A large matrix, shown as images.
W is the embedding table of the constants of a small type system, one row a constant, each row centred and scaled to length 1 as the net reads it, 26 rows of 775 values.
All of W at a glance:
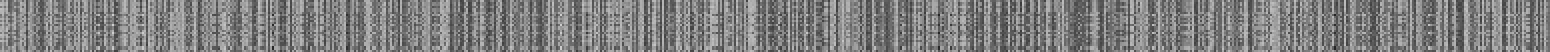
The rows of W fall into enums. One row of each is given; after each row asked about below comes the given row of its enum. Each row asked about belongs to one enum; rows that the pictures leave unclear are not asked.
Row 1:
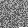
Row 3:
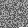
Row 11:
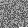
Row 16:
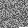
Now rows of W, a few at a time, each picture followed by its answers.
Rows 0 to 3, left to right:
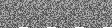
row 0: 3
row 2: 1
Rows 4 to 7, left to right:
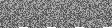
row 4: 1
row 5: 1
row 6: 11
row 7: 16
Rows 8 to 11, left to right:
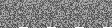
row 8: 3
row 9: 11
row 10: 3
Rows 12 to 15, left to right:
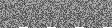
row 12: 16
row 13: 11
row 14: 11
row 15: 1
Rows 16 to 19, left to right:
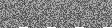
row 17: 1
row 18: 11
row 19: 3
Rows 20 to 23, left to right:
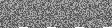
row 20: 1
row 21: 3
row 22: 3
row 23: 16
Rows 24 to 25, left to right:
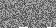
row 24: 16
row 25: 11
